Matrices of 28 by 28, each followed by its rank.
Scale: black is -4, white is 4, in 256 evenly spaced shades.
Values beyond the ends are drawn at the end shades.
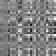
two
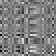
two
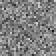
full rank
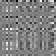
two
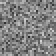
full rank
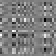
two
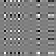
one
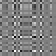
one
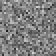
full rank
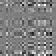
two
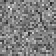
full rank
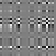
one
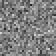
full rank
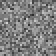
full rank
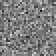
full rank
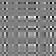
one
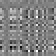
two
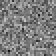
full rank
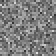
full rank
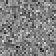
full rank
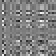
two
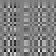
one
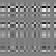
one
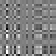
one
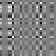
one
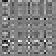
two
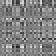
two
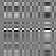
one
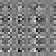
two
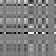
one
